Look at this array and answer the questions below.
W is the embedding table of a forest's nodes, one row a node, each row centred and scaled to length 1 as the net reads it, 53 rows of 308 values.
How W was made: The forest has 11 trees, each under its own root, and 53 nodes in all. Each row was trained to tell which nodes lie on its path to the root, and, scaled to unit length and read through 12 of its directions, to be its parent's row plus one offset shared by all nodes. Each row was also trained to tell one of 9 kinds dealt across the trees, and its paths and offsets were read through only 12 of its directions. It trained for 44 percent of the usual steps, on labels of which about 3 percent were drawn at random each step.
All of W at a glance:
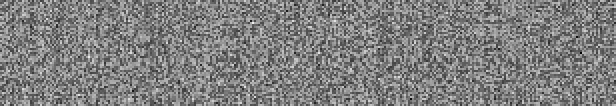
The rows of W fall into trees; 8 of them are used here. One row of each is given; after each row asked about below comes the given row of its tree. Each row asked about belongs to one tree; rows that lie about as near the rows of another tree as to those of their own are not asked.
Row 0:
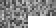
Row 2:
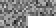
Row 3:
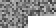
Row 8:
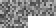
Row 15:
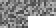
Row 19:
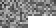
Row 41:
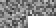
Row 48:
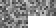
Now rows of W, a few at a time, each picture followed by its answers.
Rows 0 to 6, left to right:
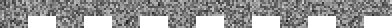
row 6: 2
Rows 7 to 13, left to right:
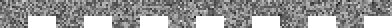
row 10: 2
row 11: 41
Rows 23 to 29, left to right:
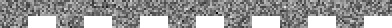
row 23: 41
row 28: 48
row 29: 3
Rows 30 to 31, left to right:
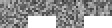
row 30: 3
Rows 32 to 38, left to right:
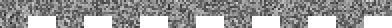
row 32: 8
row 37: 3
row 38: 48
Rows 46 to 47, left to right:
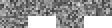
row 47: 2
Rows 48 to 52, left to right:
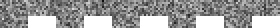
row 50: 2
